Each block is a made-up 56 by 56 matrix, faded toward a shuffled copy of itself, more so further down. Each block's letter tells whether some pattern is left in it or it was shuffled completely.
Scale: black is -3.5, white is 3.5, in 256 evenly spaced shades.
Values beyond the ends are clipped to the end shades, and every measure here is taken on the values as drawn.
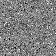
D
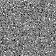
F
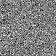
F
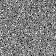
D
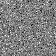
D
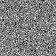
D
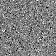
D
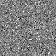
F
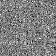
F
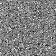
F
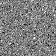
D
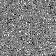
F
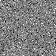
D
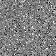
F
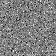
D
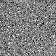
F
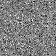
F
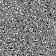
F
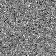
D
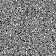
D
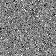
D
